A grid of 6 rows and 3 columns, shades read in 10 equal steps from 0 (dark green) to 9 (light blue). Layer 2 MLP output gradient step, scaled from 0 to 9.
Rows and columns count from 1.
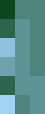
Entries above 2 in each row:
2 2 3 3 2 3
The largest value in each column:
9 5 5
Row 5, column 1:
2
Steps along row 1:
up same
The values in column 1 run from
0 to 9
